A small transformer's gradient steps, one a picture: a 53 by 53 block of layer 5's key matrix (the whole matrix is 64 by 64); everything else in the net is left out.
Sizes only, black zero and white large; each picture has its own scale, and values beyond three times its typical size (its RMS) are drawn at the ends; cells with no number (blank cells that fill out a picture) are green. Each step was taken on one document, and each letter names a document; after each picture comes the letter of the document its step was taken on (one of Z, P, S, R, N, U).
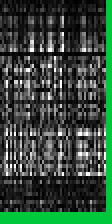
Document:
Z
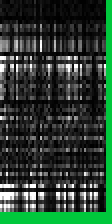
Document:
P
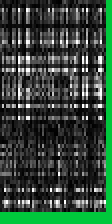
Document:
Z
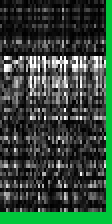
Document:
P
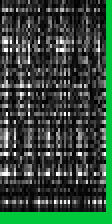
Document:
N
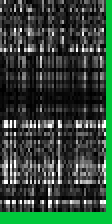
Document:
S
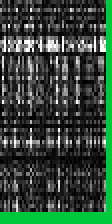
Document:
P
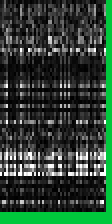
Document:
N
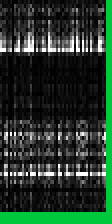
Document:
Z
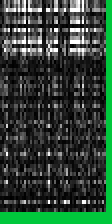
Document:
Z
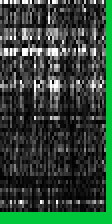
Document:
S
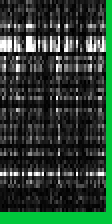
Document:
P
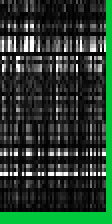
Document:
P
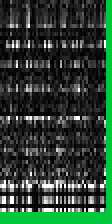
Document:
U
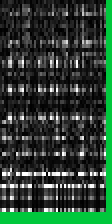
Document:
U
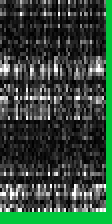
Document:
U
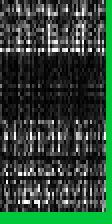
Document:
Z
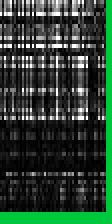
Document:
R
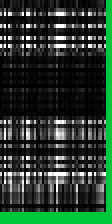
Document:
R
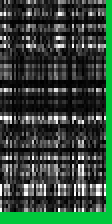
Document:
R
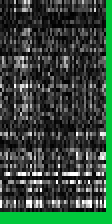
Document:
S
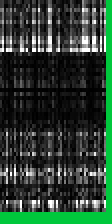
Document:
N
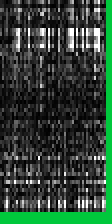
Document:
S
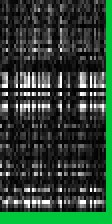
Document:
N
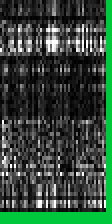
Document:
Z
